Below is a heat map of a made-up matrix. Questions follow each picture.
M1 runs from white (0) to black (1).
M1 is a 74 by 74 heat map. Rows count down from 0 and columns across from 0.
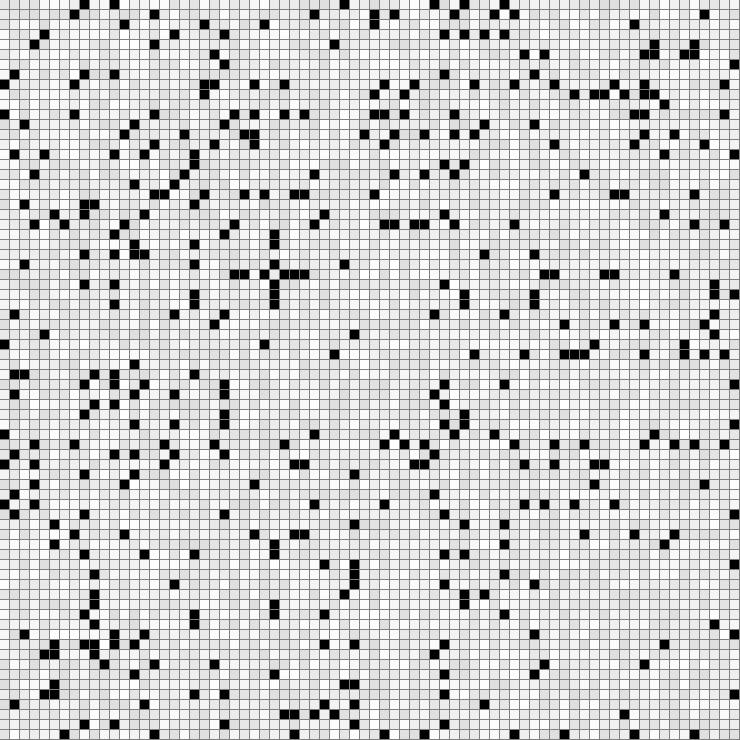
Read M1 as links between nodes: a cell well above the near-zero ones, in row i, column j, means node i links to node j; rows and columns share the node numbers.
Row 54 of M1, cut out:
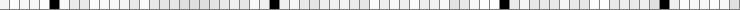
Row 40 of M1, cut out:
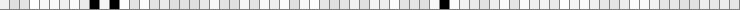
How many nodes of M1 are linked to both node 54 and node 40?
0
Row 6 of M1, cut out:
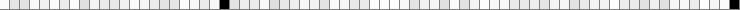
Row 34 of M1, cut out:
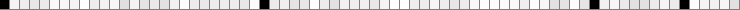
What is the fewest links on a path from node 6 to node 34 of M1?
5
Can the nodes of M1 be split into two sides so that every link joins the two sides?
yes
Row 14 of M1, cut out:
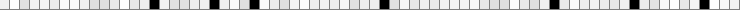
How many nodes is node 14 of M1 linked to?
7
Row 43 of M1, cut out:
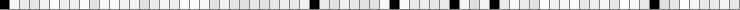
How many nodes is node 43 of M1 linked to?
6
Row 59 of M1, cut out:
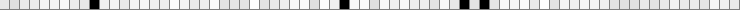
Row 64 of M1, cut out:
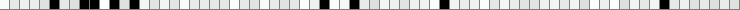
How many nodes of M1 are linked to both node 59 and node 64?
1
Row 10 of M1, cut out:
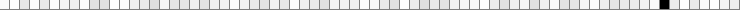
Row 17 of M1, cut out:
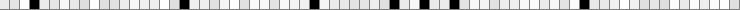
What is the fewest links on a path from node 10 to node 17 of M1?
5
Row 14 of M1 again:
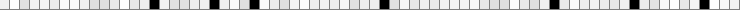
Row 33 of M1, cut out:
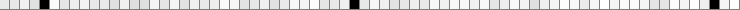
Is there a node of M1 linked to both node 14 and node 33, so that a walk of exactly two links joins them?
no
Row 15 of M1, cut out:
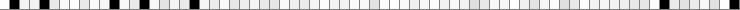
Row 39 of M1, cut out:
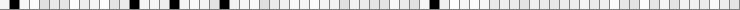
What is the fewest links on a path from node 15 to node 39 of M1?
2
